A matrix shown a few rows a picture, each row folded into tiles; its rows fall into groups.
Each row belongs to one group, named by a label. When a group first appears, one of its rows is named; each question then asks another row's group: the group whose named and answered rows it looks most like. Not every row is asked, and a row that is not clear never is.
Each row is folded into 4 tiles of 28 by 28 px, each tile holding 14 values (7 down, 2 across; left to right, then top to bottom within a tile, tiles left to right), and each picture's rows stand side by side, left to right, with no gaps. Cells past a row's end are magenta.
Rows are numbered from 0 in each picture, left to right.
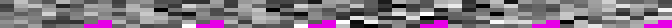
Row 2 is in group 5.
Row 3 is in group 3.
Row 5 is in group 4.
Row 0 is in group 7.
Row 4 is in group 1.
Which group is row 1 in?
5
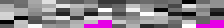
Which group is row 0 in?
4
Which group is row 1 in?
5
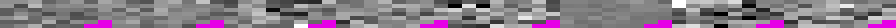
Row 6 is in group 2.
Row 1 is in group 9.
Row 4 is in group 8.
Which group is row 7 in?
4
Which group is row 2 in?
5
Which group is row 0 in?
2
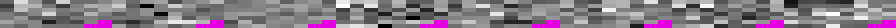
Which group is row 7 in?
8
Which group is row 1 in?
1
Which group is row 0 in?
7
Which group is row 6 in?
2
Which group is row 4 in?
7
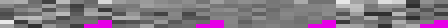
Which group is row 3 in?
2
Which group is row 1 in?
2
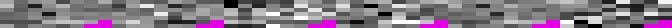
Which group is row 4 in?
1
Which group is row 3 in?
1
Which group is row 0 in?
1
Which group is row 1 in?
7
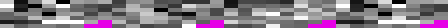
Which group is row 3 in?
1
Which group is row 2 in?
8
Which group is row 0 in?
1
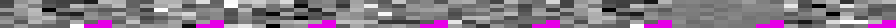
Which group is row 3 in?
7
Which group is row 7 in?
1
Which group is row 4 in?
3
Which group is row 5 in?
5
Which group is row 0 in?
5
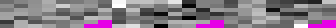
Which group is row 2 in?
5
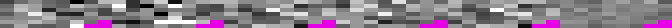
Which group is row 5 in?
9
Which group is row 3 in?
7
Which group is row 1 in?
1
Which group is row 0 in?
5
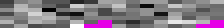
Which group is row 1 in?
1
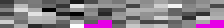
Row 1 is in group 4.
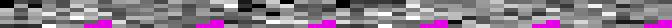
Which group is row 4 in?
4
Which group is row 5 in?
7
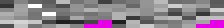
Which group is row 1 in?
4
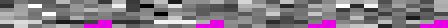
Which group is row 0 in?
7
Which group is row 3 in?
2
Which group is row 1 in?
1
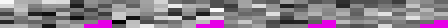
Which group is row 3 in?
8
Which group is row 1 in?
4
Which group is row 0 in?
2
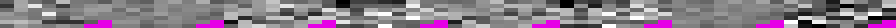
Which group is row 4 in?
4
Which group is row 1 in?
9
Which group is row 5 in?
8
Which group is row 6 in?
9
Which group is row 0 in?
7
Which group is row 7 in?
3
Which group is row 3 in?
8
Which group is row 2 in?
4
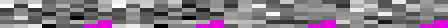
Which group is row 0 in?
2
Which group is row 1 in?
2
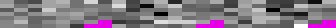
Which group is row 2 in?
5
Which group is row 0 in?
9
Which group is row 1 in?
1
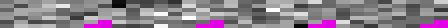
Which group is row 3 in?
3
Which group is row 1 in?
8
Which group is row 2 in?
9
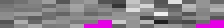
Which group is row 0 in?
4
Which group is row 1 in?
7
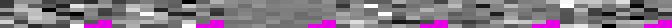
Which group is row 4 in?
1
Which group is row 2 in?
2
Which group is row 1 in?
5
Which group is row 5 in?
2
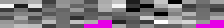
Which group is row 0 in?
2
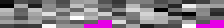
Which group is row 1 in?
5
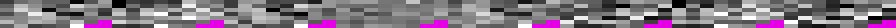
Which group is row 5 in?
3
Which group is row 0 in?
5
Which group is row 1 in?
8
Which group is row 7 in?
3
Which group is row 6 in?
8
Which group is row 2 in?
5
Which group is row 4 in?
5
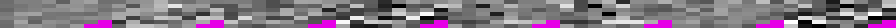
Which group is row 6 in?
9
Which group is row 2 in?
3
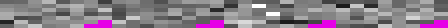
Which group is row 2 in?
7
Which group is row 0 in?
4
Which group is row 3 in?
8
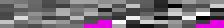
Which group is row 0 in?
3
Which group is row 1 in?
3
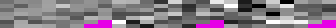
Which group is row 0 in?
4
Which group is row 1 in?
3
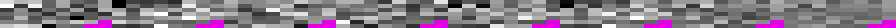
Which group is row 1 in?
8
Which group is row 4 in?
8
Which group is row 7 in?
2
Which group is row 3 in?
3
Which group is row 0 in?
2
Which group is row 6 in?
2
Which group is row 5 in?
8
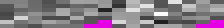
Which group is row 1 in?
7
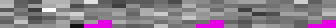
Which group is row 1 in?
8
